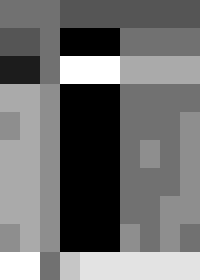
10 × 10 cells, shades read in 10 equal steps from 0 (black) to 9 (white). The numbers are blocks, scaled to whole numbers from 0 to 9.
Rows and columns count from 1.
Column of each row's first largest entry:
1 3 4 1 2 1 1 1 2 1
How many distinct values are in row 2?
3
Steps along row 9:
up down down same same up down up down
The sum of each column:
51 53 46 19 20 20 46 46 47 49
